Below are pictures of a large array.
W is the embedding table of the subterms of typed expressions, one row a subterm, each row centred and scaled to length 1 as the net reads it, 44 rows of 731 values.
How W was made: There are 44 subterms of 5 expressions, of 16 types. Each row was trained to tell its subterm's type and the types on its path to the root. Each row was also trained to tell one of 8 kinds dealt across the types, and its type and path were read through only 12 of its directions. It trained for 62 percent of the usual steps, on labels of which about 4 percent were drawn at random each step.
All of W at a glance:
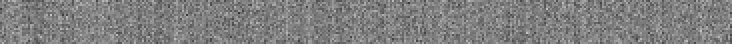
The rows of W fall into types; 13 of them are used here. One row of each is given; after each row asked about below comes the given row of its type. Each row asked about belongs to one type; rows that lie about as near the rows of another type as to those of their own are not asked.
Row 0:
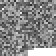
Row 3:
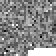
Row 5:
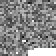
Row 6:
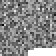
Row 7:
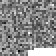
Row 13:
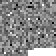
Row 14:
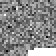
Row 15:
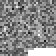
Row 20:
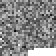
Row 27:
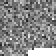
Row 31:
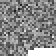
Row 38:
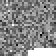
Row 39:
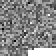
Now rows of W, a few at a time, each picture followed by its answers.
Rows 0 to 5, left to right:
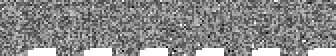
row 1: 5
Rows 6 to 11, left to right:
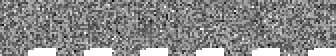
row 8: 13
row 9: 5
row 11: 20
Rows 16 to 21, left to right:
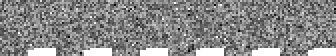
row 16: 15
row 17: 0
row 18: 20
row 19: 13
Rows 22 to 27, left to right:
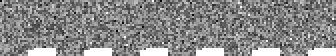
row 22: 13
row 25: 38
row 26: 20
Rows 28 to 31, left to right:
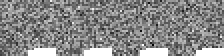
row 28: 0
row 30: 15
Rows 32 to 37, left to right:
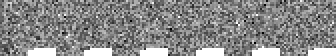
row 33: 20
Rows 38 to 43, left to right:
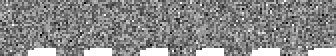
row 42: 5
